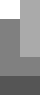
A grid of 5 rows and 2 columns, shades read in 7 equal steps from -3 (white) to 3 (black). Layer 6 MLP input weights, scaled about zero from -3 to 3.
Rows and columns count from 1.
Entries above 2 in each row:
0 0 0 0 0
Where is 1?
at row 5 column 1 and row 5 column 2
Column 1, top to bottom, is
-3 0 0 0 1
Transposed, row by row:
-3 0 0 0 1 / -1 -1 -1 0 1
